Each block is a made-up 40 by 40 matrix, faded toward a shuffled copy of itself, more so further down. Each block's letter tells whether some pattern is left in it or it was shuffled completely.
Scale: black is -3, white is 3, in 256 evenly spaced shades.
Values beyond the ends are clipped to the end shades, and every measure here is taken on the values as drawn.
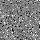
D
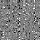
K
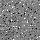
D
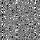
K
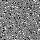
D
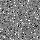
D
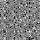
K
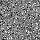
D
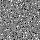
D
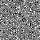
D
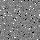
D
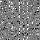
K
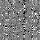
K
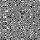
K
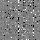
K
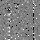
K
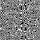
K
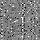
K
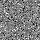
D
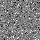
D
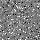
D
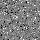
D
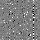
K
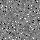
D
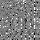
K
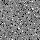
D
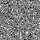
D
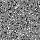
D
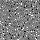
D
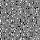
K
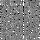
K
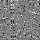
K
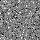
D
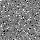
D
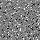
D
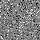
D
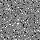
D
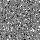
D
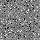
D
